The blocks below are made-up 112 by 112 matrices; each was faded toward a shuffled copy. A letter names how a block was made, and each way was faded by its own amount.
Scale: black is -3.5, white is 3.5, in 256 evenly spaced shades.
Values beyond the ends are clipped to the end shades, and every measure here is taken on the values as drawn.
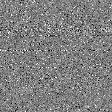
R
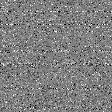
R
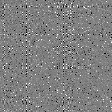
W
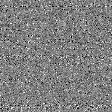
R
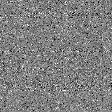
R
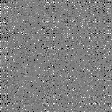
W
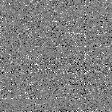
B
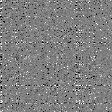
W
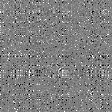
W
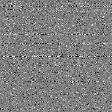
B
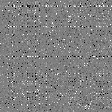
W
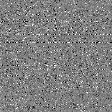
B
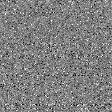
R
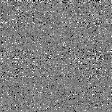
B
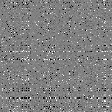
W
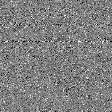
R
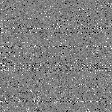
B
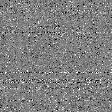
B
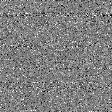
R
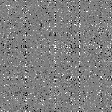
W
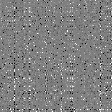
W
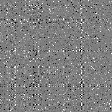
W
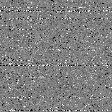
B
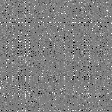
W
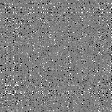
W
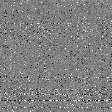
B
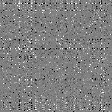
W
